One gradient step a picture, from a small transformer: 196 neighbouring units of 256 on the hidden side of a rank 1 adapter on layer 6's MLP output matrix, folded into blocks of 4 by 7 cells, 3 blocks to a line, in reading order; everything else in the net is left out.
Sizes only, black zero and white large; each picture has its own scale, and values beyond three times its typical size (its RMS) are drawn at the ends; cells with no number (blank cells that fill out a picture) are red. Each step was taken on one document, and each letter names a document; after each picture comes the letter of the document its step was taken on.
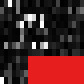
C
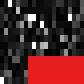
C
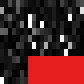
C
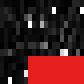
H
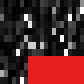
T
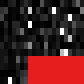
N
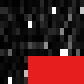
H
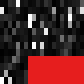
C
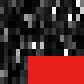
T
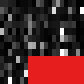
H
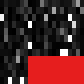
N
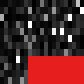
N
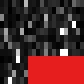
N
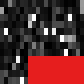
T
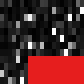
T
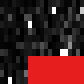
H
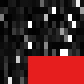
N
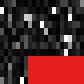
C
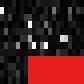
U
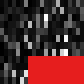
N
